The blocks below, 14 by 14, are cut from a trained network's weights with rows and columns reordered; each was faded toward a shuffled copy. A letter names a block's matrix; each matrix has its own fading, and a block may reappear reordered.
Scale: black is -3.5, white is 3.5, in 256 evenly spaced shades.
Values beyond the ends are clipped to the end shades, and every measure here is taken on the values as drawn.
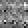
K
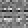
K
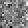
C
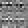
K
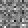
K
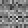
K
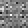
K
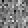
C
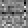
K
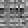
K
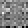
K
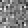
C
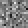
C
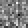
C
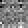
K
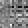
K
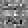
K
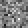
C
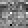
K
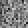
C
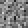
C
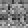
K
